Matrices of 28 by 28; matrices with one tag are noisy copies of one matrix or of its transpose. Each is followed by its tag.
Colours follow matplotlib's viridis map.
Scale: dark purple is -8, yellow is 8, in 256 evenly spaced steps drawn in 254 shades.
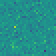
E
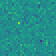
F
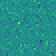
F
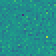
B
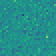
B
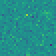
E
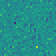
B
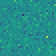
B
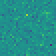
E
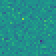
F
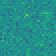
E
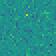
E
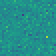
B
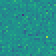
B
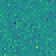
B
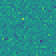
F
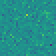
E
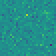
E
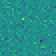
F
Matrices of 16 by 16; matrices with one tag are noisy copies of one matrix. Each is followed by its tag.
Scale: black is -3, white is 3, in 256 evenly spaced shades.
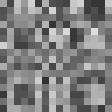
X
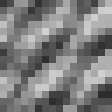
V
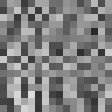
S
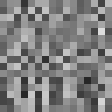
S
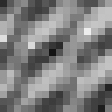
V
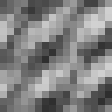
V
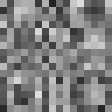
X
